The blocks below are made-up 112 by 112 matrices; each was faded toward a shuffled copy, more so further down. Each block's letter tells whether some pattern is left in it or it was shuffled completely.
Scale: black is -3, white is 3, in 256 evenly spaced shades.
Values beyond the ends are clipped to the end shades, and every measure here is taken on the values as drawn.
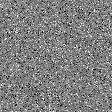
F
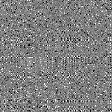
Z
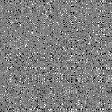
Z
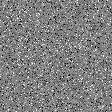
F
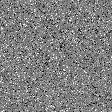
F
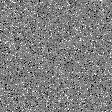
F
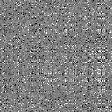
Z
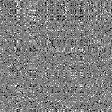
Z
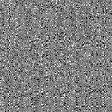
Z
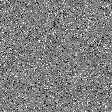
F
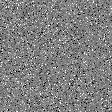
F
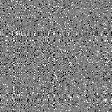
Z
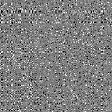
Z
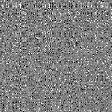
Z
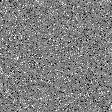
F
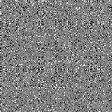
Z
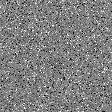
F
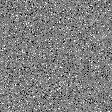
F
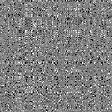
Z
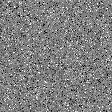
F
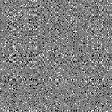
Z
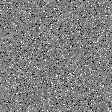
F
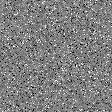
F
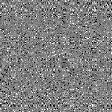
Z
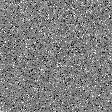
F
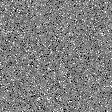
F
